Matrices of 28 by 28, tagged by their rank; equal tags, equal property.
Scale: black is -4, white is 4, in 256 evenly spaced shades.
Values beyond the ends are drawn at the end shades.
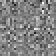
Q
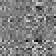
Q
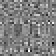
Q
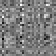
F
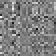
Q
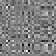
F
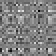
F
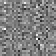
Q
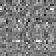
Q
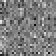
Q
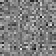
Q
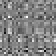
F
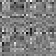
F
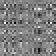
F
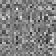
Q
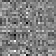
Q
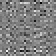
F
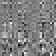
F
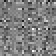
Q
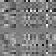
F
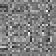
Q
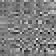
Q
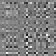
F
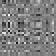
F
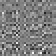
F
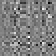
F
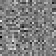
Q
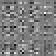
F
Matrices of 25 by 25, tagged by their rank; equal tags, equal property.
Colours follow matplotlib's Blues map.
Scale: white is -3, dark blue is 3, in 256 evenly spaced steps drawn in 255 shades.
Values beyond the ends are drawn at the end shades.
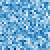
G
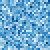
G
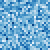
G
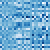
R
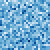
G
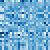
R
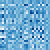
R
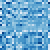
R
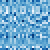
R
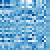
R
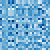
R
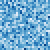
G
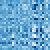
R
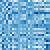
R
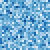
G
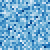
G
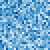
G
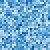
G
